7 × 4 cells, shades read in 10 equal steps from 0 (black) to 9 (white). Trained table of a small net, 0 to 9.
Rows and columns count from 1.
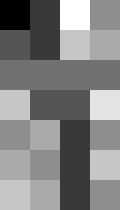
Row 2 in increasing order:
2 3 6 7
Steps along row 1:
up up down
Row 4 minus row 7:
0 -3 1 3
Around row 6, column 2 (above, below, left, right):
6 6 6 2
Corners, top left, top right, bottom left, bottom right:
0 5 7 5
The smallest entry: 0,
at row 1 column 1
